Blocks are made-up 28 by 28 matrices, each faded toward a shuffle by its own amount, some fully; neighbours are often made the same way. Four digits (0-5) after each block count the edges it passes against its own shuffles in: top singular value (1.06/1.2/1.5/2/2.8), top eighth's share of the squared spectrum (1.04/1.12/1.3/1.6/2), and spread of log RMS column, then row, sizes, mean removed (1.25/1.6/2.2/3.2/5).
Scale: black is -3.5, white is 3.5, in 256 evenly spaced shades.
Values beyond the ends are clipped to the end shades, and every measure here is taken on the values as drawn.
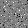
0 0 0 0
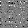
3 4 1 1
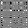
4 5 2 2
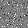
0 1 0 0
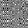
4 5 2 2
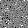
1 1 0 0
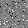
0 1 1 0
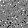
0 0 0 0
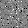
2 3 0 0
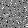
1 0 0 0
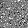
1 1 0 0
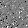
0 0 0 0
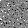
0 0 0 0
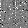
3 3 1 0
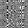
4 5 3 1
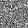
2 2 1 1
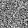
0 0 0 0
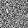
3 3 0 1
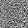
3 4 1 1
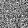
1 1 1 0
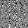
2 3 2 0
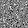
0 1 1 0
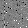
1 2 0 0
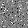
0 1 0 0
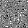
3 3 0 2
